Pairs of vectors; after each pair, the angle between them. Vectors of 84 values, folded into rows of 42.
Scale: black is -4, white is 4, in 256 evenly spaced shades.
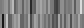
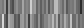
nearly opposite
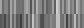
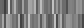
orthogonal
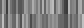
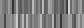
partly aligned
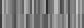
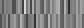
partly aligned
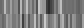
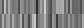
partly aligned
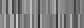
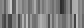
orthogonal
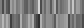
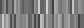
partly aligned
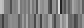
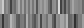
nearly parallel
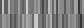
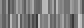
partly opposed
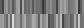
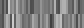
partly aligned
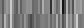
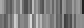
partly opposed
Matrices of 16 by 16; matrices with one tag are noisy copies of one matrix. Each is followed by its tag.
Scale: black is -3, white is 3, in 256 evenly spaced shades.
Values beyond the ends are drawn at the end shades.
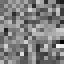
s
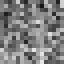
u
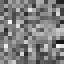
s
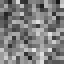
u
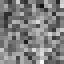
u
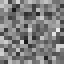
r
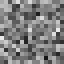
r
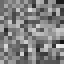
s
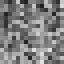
u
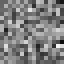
s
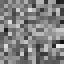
s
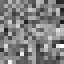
s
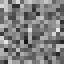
r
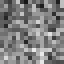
u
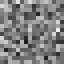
r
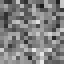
u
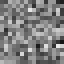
s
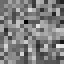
s
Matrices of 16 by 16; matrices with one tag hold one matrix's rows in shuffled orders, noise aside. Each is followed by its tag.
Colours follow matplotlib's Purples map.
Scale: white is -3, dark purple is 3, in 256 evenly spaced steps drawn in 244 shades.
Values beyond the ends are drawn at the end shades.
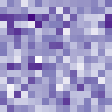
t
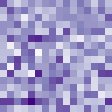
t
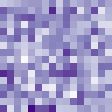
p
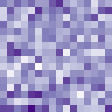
t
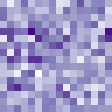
t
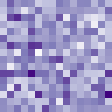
t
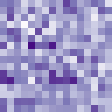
p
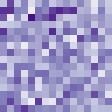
p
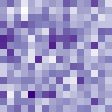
p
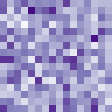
p
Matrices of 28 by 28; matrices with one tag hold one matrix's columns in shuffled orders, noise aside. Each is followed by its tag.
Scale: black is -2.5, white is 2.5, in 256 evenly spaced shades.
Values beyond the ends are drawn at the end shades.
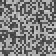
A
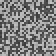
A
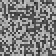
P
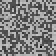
A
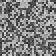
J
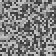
P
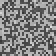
J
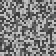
P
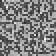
A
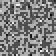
P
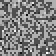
J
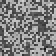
P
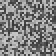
P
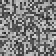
P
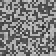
A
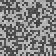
J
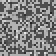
A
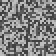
P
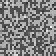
J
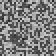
A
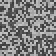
J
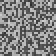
J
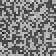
A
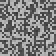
P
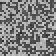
A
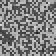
A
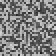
A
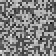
J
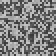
A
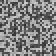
P
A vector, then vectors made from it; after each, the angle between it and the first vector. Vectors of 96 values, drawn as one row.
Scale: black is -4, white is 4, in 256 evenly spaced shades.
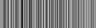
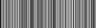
orthogonal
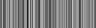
orthogonal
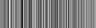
nearly parallel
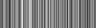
nearly opposite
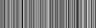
partly aligned
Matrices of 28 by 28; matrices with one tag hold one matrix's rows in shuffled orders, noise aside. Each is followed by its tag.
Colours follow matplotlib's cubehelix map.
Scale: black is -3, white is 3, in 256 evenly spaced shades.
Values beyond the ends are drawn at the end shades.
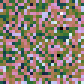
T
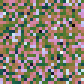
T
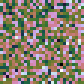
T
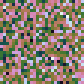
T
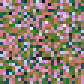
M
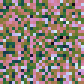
T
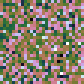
T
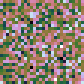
T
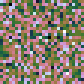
M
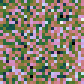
T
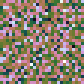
M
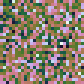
T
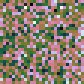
T
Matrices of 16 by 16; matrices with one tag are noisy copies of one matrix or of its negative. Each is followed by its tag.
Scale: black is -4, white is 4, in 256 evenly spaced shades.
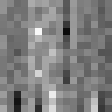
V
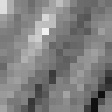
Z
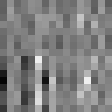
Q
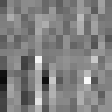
Q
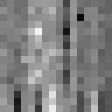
V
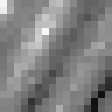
Z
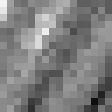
Z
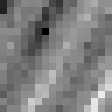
Z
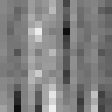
V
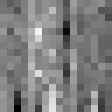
V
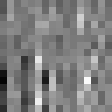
Q
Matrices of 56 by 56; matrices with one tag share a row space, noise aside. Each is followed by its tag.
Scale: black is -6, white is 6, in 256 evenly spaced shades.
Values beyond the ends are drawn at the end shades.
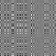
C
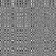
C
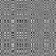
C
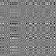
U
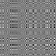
U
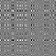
C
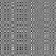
C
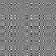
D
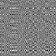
U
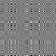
D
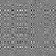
C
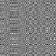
U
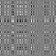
C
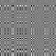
C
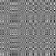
U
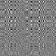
D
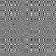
D
